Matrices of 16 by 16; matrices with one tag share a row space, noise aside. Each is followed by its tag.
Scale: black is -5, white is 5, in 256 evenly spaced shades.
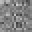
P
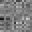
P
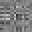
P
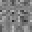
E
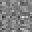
E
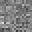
P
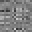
P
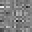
P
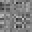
P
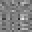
E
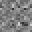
E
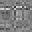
P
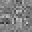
P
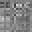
P
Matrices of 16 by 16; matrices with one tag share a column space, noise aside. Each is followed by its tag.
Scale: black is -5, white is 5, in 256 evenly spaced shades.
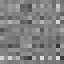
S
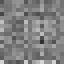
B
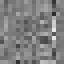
B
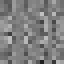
B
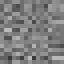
S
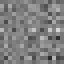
S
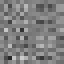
S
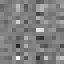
S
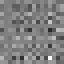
S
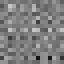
S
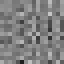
B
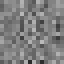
B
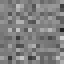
S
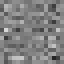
S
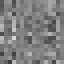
B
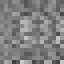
B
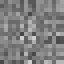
B
